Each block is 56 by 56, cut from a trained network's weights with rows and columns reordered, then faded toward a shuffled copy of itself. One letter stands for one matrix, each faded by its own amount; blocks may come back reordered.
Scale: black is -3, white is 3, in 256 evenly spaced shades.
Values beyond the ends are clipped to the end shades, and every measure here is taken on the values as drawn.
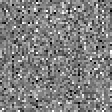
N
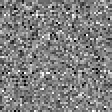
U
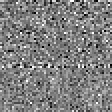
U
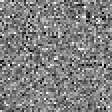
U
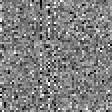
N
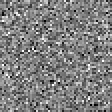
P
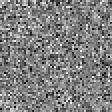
P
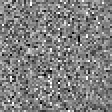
N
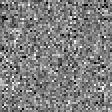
N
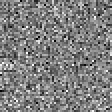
P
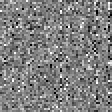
N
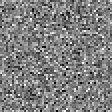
P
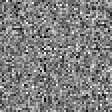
P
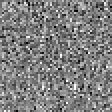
P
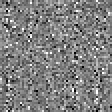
N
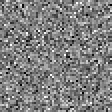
P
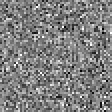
P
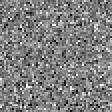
U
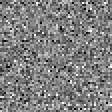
U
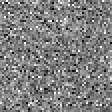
U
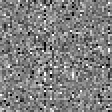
N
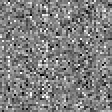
N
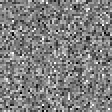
P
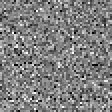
U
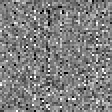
N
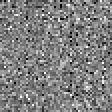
N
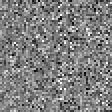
N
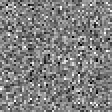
N
